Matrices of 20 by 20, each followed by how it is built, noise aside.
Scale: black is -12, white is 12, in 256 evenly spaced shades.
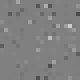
sparse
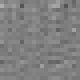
low rank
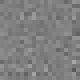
low rank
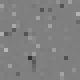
sparse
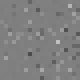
sparse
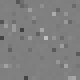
sparse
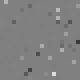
sparse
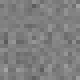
low rank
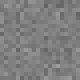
low rank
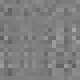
low rank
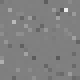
sparse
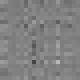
low rank
